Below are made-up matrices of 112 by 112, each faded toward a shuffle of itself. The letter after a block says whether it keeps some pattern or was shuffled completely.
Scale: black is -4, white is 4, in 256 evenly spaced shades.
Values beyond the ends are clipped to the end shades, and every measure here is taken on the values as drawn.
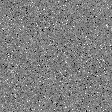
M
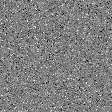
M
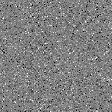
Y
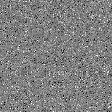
Y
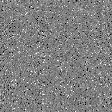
Y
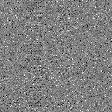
Y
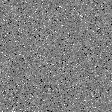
M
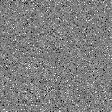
Y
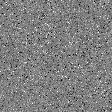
M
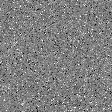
M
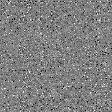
Y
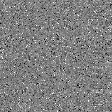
Y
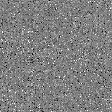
Y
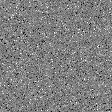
M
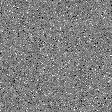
M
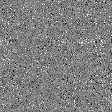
Y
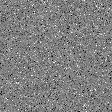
M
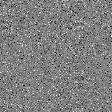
Y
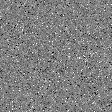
M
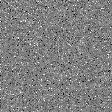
Y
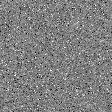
M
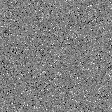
M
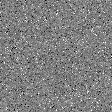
M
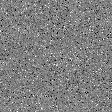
M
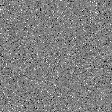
Y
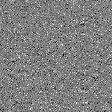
Y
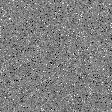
M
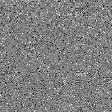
Y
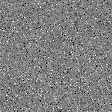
M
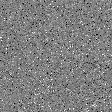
M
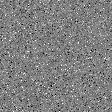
M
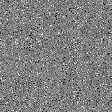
Y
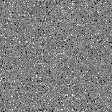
Y
